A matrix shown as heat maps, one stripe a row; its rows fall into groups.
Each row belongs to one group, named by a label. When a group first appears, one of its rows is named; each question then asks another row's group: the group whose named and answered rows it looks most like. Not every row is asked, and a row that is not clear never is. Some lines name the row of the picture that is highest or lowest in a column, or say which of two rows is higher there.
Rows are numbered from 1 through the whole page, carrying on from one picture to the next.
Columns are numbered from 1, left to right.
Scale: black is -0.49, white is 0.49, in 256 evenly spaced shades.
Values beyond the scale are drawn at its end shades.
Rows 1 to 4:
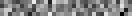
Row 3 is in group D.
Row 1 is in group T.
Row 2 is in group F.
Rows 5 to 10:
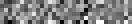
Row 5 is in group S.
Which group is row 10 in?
S
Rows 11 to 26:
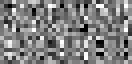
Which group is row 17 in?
T
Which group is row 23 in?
S
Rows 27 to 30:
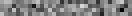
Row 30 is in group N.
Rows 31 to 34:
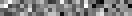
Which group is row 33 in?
F
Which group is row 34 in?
S
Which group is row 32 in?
N
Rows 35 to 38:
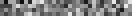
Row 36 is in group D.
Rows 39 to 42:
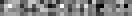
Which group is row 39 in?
D
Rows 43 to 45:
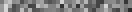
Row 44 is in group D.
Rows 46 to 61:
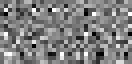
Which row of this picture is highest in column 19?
57
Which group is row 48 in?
T
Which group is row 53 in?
S
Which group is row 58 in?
N
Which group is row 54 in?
N
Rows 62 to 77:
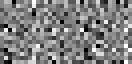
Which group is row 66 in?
D
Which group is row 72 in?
S
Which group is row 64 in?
F
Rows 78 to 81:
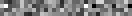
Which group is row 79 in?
N
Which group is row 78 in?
S
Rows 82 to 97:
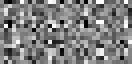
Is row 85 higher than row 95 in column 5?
Yes
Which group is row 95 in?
S
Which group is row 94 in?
S
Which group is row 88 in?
T
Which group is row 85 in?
N
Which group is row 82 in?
S
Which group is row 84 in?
N
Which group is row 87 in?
S
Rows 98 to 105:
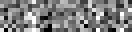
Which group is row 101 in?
F
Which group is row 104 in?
T
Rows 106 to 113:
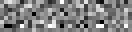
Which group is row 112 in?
S
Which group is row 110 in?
T
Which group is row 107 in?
F
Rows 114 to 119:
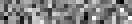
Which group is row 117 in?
T
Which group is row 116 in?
F
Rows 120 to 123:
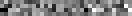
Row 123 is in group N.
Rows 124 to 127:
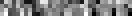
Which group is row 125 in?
D
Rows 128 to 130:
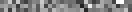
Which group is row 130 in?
T
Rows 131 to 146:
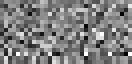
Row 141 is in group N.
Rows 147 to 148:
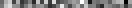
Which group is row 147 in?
D
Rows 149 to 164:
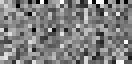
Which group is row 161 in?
T
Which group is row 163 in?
N
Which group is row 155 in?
F
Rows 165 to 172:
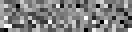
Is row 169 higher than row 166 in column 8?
Yes
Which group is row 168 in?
D
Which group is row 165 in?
S
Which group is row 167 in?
F
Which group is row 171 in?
D
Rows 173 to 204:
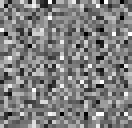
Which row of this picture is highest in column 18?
192
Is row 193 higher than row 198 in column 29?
No
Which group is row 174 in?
F
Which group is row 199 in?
N
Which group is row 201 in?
S
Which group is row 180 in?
N
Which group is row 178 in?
F
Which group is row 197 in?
T
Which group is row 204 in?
F
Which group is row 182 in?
T
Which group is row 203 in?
T
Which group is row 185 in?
T
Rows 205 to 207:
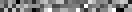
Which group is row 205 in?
T
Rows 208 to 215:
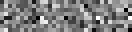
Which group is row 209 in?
T
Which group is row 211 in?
N
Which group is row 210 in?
D
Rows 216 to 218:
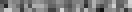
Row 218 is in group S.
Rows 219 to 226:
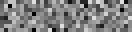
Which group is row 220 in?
T
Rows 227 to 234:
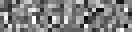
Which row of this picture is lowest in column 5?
227
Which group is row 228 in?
S
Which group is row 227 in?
F
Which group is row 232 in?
T
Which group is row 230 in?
N
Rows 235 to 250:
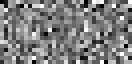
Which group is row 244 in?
F
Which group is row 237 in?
N
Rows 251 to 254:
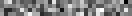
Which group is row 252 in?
D
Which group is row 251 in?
D
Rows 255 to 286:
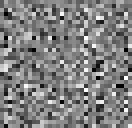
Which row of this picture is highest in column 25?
259
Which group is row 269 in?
S
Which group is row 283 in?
T
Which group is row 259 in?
S
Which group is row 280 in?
S
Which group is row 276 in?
F
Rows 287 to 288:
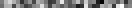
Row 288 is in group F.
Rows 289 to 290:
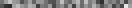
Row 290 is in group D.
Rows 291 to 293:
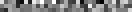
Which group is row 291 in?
N
